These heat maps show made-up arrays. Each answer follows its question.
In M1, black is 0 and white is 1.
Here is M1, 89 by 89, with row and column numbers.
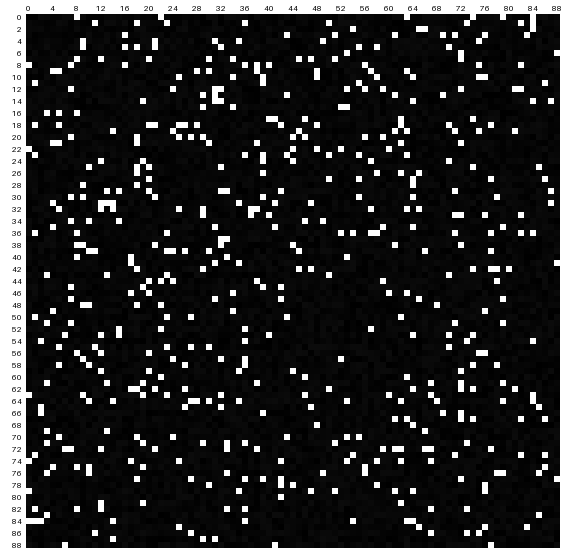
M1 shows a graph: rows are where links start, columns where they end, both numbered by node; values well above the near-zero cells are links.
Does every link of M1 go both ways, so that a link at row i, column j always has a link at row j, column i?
yes
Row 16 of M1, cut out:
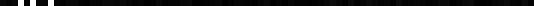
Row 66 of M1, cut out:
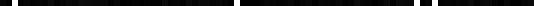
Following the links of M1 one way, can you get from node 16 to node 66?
yes
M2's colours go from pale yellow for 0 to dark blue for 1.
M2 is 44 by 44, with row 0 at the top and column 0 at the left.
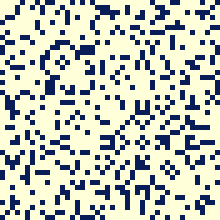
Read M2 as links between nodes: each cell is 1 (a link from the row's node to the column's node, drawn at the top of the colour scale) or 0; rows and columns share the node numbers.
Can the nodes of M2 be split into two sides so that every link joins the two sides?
no
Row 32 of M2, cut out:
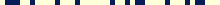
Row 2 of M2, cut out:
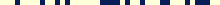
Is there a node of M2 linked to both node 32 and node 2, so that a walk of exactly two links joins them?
yes
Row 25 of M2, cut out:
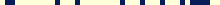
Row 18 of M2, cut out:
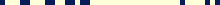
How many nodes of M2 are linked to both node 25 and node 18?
2
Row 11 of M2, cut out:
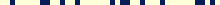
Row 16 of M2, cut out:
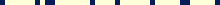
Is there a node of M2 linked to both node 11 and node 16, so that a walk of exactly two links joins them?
yes
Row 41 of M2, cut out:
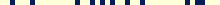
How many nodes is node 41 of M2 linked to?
11
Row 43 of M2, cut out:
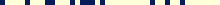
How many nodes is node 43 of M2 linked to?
12
